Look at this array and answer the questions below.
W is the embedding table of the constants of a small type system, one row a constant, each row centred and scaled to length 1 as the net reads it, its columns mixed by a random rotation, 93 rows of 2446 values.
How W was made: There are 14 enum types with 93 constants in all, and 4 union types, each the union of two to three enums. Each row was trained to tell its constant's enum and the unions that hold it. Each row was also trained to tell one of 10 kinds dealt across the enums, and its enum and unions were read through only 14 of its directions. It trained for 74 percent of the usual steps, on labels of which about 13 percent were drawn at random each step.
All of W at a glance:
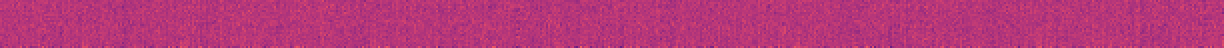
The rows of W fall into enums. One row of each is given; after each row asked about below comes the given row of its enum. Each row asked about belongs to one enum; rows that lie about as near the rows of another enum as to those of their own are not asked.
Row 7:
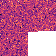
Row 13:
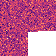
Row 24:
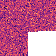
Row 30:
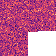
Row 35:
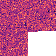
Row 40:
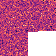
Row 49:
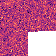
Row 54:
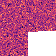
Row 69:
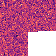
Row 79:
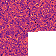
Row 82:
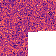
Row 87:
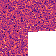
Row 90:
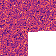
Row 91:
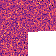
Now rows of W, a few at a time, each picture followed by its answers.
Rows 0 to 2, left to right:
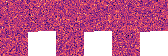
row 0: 79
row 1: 13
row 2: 69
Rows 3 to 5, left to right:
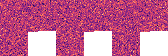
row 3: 54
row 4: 40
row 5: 54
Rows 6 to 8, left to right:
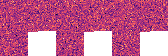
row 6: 69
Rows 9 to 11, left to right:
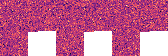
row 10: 91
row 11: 35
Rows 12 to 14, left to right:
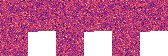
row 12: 35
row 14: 91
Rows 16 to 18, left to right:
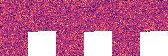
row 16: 79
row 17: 7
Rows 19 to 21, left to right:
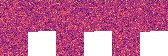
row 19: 13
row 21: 87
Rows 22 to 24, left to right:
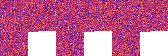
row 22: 13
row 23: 69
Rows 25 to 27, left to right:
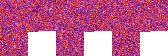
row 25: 7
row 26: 30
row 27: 7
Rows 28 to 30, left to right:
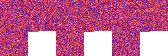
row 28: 79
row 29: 24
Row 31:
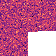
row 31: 49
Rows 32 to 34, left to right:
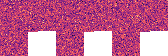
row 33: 69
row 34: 13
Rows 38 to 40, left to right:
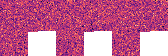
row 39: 30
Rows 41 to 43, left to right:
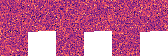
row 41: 82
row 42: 13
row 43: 40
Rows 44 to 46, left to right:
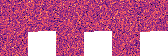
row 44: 87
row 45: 35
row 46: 91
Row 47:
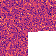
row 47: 13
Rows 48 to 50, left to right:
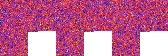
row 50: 79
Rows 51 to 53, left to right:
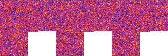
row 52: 90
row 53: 90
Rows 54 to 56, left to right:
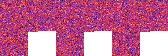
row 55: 24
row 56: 90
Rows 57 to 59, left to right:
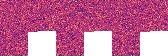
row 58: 69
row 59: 54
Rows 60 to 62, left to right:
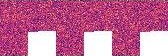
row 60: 30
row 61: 13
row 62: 91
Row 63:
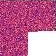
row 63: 35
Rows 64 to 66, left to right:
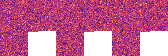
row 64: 54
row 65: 90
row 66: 30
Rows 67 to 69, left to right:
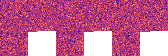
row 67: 54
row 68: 35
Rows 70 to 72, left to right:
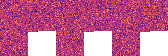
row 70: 7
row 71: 87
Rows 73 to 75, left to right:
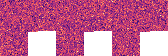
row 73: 82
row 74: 30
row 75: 24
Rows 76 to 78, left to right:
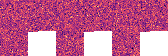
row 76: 30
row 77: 79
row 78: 91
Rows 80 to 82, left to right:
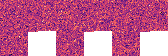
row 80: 54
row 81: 91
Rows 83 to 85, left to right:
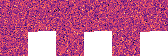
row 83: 35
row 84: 91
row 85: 82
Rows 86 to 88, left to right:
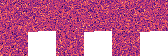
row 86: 69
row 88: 49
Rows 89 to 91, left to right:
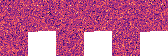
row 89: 82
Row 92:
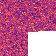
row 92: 69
